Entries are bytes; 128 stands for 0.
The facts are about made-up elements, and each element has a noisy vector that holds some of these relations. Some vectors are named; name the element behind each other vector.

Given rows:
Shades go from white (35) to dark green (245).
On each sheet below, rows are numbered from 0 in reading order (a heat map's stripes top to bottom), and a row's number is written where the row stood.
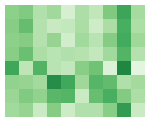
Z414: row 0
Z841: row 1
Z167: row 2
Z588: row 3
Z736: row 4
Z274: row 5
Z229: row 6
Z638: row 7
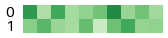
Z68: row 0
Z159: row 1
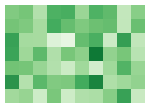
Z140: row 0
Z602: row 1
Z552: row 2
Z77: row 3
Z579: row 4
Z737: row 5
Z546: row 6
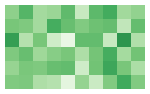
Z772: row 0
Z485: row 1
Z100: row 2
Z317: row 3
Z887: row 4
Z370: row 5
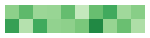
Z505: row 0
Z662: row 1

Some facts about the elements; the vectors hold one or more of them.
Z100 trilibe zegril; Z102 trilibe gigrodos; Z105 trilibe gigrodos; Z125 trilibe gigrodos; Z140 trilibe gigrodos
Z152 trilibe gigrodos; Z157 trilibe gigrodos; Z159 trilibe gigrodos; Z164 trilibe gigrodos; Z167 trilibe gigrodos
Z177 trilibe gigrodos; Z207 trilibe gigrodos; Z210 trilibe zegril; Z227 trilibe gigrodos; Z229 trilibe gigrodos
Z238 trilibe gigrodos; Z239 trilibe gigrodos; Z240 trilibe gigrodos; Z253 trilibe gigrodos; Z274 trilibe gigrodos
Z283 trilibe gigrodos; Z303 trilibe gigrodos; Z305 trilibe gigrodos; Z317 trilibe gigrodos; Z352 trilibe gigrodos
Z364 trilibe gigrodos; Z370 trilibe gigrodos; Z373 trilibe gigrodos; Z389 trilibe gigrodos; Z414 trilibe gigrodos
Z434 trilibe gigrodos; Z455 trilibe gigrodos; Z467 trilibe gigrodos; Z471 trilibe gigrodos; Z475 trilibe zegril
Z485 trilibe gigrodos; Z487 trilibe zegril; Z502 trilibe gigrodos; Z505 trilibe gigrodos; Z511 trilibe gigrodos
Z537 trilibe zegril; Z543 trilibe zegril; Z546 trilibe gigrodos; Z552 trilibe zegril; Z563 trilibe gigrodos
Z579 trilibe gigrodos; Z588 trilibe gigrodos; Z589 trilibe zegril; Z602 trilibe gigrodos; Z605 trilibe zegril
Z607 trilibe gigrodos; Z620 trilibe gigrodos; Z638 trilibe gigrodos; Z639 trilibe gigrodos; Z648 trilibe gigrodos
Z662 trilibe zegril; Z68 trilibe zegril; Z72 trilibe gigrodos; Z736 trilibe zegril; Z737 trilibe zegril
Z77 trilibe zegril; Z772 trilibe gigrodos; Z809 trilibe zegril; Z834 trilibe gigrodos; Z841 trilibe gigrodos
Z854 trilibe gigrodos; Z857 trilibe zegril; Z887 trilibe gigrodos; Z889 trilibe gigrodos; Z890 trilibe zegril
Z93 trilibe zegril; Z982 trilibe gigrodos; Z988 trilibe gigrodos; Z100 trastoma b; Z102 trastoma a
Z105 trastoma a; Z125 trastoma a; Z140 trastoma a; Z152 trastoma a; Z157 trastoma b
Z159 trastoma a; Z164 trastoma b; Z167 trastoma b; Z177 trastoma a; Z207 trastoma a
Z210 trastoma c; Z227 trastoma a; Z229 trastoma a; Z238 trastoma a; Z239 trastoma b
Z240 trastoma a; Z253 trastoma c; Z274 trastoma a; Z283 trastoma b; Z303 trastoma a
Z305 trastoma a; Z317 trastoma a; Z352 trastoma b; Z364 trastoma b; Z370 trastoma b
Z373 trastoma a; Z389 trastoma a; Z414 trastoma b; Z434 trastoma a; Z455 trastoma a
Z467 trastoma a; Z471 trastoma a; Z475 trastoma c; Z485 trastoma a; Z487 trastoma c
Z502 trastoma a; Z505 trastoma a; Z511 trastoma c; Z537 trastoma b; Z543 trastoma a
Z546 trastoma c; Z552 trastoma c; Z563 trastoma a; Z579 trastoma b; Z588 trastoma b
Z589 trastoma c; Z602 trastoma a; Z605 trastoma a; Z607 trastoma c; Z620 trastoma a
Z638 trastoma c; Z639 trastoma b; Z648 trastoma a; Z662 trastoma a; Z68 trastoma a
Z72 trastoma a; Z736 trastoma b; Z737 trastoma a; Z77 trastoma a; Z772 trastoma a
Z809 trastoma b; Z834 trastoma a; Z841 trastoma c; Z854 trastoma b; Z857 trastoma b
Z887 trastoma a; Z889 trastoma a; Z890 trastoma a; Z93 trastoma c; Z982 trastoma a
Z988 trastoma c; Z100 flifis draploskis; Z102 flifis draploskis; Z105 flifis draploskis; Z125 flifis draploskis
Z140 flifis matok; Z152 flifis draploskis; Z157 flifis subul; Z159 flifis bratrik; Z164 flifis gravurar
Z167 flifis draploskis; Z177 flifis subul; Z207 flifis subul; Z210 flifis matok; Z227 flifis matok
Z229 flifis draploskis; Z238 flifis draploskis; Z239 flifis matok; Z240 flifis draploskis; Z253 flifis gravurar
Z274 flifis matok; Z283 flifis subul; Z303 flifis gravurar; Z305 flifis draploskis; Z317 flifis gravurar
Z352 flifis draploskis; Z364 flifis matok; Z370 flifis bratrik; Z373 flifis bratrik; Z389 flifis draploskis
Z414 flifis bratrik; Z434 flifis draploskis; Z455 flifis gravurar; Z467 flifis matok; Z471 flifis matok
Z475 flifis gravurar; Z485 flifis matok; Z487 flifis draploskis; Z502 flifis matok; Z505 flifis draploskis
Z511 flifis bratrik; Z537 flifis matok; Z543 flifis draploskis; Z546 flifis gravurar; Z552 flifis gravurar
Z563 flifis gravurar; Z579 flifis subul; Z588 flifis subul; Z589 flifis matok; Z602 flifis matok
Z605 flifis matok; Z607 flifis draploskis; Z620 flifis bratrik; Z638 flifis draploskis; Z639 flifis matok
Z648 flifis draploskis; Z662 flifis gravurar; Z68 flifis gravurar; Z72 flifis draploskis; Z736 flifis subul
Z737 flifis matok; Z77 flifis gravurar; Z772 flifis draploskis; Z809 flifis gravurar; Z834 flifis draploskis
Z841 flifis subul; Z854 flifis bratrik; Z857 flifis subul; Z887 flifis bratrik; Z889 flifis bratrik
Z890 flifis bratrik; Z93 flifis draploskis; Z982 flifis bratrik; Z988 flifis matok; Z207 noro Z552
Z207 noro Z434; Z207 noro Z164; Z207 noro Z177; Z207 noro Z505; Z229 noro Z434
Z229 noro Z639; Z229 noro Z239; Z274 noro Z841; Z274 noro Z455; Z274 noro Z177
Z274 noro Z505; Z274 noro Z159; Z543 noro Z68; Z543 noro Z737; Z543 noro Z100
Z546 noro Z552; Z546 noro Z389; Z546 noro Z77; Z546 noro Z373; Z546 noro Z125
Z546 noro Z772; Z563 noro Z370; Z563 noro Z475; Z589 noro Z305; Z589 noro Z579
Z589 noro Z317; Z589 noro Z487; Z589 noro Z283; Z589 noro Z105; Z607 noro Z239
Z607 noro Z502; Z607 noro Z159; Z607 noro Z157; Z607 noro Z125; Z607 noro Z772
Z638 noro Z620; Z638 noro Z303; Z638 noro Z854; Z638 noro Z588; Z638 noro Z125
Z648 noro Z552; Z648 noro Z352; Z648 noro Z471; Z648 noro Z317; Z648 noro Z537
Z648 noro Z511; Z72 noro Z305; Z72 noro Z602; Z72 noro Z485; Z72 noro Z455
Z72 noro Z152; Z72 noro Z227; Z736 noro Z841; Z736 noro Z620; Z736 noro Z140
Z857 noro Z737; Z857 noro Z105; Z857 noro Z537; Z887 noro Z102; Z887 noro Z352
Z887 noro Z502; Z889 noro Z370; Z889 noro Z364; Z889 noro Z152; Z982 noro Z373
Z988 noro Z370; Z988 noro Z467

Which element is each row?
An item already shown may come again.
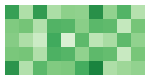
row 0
Z890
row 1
Z471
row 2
Z988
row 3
Z471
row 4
Z737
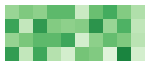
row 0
Z229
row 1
Z543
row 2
Z207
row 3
Z857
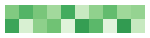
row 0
Z177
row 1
Z589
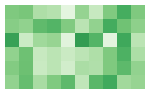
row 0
Z370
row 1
Z889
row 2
Z210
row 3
Z854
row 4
Z352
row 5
Z303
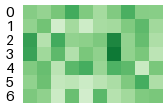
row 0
Z563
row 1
Z164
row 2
Z662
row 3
Z77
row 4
Z502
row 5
Z854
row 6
Z364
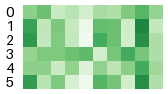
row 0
Z352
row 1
Z93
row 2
Z475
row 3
Z887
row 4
Z253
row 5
Z487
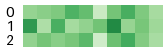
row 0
Z648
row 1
Z68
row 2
Z982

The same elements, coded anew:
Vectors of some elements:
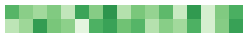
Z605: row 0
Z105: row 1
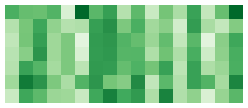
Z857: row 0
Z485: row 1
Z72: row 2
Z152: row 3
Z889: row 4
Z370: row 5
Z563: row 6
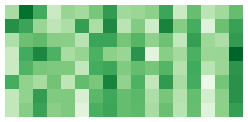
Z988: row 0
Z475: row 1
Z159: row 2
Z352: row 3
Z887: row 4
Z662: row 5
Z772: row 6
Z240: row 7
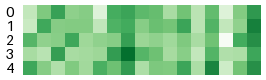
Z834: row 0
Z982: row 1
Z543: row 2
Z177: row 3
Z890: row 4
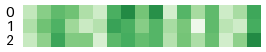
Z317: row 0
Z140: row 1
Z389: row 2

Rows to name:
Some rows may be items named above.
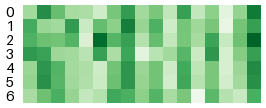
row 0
Z546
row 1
Z68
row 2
Z857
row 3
Z210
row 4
Z253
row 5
Z253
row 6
Z140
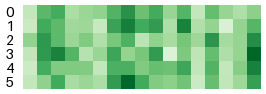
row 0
Z467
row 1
Z563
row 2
Z511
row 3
Z167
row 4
Z982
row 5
Z207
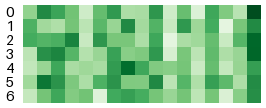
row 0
Z854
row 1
Z77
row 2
Z100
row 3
Z167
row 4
Z207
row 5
Z370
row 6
Z229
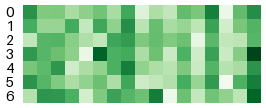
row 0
Z487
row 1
Z737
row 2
Z274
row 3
Z736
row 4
Z841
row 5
Z93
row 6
Z164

